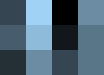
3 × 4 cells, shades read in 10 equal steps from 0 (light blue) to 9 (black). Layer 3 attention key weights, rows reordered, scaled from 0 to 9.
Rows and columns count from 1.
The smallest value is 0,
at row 1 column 2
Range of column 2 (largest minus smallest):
3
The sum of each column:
18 4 23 11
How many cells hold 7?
1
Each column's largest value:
7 3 9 4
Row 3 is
7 3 6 4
